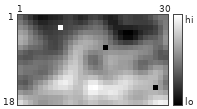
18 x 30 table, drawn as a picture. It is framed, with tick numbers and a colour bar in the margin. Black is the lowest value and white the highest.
The field is mottled with small blotches. The ninth with the highest average is the bottom middle. The top right is the ninth with the lowest average. Values rise toward the bottom. Three lone cells stand out: one far higher and two far lower than their neighbours.
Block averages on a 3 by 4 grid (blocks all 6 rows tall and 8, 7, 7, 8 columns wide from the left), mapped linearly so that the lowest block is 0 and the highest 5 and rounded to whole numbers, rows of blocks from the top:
0100 | 1332 | 3554
